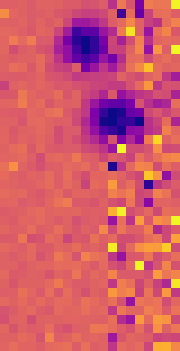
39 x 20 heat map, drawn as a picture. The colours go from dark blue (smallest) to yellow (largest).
Dips: two. Histogram: skewed, a long tail of low values. Seam: vertical, 60% of the way across, the left part calmer.
